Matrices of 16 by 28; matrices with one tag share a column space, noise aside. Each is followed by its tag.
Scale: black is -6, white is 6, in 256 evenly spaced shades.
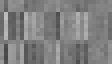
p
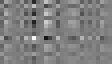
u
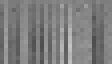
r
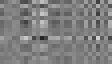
u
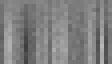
r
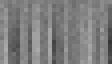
r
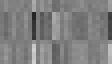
p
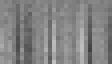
r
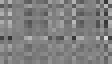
u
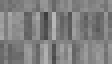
p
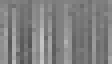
r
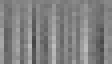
r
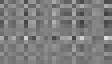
u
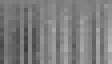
r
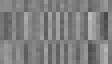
p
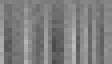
r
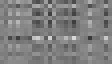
u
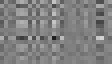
u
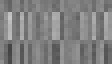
p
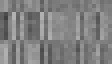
p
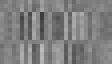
p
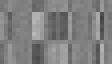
p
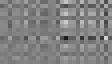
u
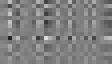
u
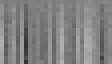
r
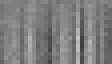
r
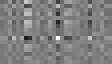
u
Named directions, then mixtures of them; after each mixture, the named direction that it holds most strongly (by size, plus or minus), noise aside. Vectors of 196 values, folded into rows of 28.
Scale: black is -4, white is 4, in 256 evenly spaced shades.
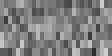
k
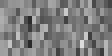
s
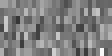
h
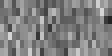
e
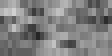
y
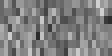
e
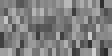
k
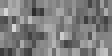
y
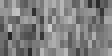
e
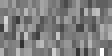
h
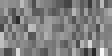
k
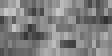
y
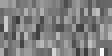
h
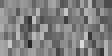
s
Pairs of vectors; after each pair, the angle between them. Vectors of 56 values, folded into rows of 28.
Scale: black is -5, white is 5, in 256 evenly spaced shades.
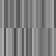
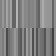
partly opposed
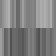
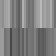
nearly parallel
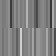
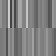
partly aligned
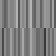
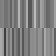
partly opposed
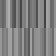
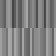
nearly parallel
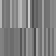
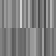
partly aligned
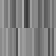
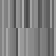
nearly parallel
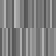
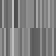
partly opposed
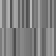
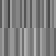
partly opposed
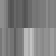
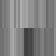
nearly opposite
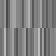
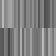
orthogonal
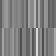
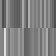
orthogonal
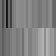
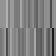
partly opposed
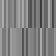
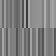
partly opposed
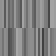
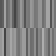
partly opposed
